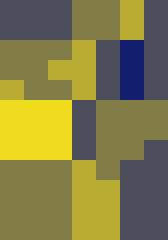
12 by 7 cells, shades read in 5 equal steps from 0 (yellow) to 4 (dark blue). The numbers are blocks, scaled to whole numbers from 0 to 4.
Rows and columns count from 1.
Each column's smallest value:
0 0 0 1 1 1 2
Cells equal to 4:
3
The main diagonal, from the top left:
3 3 2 1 3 2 2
